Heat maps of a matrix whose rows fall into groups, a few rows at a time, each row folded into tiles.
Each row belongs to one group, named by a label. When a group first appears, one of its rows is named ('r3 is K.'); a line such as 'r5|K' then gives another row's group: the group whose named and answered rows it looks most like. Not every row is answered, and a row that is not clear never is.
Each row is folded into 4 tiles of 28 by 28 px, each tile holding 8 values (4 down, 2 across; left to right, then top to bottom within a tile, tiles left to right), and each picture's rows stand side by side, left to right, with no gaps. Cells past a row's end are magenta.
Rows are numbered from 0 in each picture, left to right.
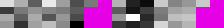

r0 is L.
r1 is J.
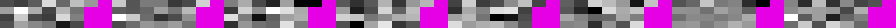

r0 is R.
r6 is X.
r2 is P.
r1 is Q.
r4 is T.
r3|J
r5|J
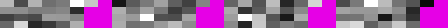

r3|X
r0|R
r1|X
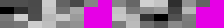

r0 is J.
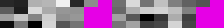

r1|P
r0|J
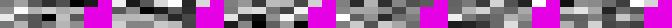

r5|R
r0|P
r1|L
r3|X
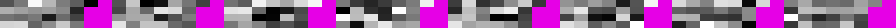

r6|L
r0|X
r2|R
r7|P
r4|T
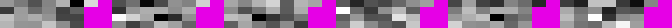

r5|X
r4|T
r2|Q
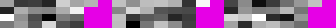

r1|L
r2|T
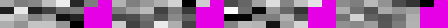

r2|R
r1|L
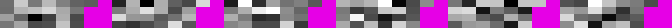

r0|P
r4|R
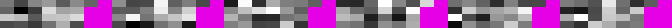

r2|P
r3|J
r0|J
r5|J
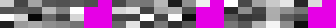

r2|L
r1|R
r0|Q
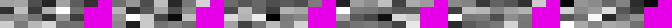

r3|R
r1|Q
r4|P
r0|T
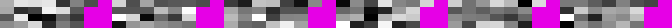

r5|P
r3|J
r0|Q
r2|X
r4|L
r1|Q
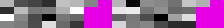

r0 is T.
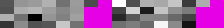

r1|L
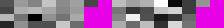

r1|Q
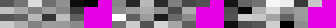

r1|X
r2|J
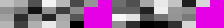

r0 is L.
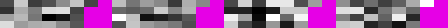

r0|T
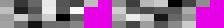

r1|Q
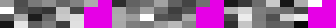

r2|R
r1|X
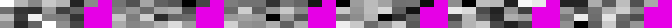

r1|X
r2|T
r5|J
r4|R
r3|X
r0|L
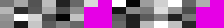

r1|L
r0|Q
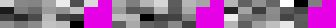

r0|L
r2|L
